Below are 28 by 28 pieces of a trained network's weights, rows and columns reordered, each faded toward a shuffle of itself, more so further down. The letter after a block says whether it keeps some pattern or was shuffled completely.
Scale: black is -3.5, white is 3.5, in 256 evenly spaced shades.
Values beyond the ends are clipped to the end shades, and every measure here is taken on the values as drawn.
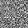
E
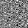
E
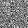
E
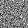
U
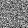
U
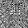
E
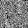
E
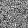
U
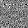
E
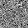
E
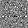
E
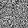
E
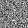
U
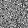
U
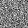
U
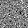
U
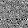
E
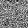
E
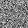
U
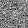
U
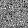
U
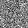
U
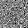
E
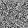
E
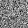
U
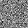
U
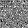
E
